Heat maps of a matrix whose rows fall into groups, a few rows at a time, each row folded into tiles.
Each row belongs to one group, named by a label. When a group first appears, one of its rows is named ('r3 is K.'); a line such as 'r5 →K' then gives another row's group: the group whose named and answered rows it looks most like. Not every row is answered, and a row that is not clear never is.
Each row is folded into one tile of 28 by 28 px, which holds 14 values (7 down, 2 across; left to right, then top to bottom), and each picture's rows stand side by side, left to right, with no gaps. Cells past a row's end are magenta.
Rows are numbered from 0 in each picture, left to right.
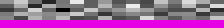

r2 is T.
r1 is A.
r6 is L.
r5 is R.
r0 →T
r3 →R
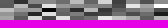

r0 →A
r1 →T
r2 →T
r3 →R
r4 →R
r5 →R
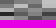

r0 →R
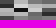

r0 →L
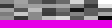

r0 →T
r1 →R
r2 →T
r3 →T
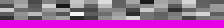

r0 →L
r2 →T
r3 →L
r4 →R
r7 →A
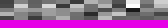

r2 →A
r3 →L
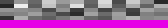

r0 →L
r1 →L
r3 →L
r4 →R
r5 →A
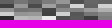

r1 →R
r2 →A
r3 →A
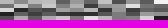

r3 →R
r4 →R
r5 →T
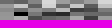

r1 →L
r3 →L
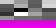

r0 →T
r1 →L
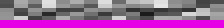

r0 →R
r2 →T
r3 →L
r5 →L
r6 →T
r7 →A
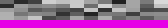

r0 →A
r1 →T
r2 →L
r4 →R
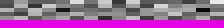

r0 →R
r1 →A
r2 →T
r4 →R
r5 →A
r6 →A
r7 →T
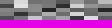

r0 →L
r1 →T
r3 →T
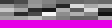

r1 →T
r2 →A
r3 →R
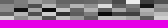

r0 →T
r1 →T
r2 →R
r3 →R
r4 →R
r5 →A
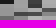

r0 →R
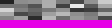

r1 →L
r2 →A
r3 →T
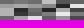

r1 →T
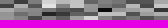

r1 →L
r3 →T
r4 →A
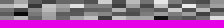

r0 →R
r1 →A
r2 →R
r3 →T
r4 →R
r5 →T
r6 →A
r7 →R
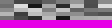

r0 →A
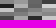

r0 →L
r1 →A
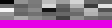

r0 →R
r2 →L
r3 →A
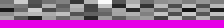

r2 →A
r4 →L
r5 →T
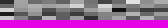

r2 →R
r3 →A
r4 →T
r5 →T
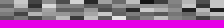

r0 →L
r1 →A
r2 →T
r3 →T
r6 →L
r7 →L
